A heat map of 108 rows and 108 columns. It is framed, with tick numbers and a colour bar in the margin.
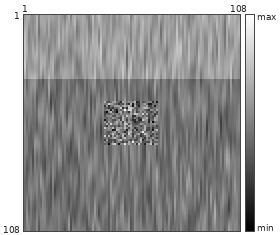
Seam: horizontal, 30% of the way down, the top part higher. Odd patch: rougher, in the centre. Grain: streaks running down. Roughest part: centre. Histogram: bell-shaped.
